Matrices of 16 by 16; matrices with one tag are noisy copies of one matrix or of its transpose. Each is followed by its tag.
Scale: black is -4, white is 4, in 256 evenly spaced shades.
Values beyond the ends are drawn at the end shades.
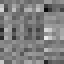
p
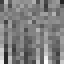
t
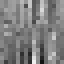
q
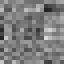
p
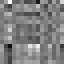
p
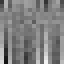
t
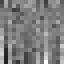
t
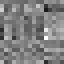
p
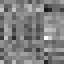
p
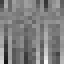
t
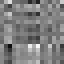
p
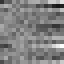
t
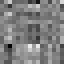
p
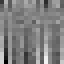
t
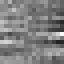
q
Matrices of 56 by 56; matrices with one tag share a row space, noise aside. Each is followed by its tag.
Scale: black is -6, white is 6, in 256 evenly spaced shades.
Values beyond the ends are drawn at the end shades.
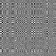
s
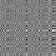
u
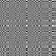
u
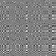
u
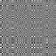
s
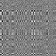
s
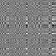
u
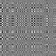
s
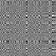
u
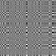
u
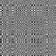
s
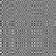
s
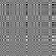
u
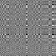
u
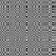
u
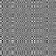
s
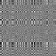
s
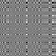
u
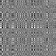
s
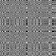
u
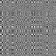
s
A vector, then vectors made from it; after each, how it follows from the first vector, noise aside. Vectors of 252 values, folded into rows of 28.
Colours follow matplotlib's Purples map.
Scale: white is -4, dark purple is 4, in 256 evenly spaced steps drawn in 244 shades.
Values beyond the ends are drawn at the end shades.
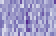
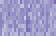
shrunk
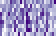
scaled up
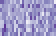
negated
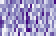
scaled up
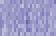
shrunk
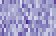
sign-scrambled
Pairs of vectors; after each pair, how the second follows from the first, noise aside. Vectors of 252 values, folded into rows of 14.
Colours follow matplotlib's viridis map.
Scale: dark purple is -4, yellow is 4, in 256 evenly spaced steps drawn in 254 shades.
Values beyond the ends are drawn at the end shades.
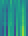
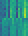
wrapped around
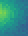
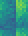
wrapped around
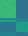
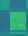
wrapped around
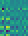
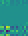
partly zeroed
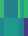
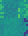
partly zeroed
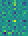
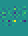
partly zeroed
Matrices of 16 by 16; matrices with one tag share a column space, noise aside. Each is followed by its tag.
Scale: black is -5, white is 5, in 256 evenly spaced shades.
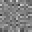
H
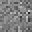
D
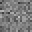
D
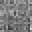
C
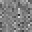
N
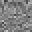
N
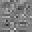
N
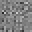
D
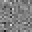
N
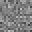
N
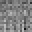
C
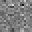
H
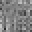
C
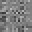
D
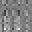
C
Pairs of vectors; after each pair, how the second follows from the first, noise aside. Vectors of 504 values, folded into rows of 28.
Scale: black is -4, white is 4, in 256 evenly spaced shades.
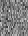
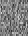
shuffled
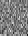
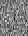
shuffled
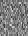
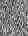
shuffled
